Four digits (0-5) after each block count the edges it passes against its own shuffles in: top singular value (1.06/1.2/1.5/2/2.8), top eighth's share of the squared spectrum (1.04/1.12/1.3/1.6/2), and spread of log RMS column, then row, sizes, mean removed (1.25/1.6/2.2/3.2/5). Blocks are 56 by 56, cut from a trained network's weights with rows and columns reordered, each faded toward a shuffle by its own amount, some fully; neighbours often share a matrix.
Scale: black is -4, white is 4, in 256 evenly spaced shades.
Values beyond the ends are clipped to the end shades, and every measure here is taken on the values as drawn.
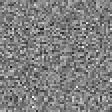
3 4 1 2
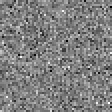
0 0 0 0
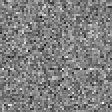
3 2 1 1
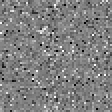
0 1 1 0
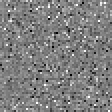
0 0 0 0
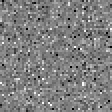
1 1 1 0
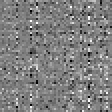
3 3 3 0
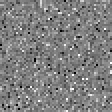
0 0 0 0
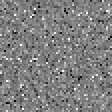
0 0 0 0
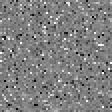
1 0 0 0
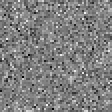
0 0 0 0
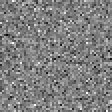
0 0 0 0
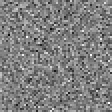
0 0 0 0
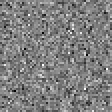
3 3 2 1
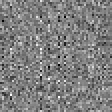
3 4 3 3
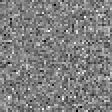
2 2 1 0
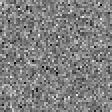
1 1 1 0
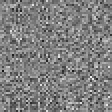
4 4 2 2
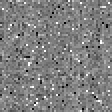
1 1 0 0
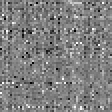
3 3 0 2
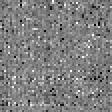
2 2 0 2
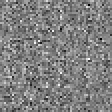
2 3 2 1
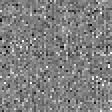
2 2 0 1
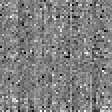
3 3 0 2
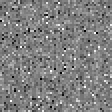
1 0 0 0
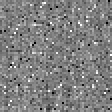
1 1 0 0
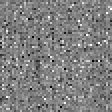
2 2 0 2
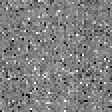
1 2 0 1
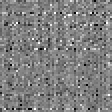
3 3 0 3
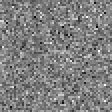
1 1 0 0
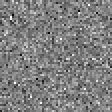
1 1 0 1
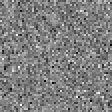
1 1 0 0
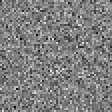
1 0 0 0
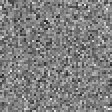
2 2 0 0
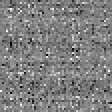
3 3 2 0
